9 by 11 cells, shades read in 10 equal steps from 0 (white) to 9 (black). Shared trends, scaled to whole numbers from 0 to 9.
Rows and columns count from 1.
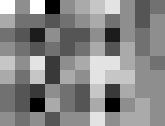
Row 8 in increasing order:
3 3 3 4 4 5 5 6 6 9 9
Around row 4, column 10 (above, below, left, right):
5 4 3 4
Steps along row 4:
up up down up down down up down up down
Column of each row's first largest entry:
4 4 3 3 4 4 3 3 4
